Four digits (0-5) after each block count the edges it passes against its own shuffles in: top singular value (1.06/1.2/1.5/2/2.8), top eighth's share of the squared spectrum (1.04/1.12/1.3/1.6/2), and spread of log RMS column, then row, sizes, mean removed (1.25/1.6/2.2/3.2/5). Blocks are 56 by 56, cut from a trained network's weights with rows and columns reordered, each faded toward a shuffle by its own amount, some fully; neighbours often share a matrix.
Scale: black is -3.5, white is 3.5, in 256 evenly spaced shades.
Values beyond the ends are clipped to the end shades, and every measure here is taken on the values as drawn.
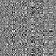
4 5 3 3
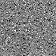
2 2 1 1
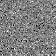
2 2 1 1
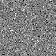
2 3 1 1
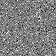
0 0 0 0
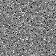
2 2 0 0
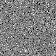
2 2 1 1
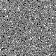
0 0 0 0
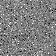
0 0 0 0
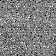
2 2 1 0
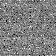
1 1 1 0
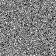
0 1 0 0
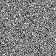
0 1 0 0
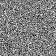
0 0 0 0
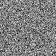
1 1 0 0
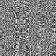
4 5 3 2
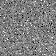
0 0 0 0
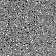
0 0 0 0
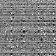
4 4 3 1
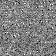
1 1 0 0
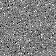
0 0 0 0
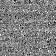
1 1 0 0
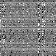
3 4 3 1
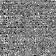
2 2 2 0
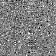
2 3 1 1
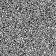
1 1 0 0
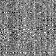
3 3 0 3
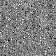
0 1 0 0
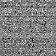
3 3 2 1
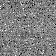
1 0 0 0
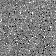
0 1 0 0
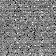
2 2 1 0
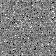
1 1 0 0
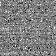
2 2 1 0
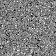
1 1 0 0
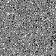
2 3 1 1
